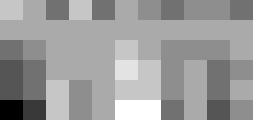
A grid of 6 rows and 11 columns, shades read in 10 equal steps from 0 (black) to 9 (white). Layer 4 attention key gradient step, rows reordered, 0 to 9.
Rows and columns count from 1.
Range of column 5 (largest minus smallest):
2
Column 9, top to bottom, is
5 6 5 6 6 6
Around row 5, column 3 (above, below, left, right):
6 7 4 5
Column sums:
23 27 36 35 34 43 40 29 34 27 32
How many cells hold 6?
27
